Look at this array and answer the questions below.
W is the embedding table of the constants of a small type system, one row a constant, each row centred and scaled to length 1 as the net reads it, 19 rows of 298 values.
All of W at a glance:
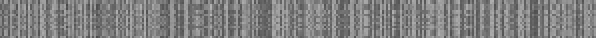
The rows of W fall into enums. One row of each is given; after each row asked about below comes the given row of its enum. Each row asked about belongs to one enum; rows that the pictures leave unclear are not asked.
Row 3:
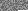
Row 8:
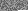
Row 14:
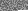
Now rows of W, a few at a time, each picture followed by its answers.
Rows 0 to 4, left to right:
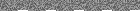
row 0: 8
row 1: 8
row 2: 3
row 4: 3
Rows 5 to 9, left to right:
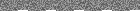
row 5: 14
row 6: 14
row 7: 3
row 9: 14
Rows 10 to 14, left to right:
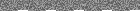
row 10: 14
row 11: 8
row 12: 14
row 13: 3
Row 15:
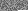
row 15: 8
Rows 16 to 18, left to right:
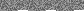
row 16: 8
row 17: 8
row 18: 3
